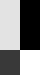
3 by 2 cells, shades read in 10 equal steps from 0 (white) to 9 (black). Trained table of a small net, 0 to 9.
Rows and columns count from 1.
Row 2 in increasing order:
1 9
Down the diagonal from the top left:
1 9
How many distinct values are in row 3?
2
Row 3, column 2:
0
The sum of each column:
9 18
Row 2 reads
1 9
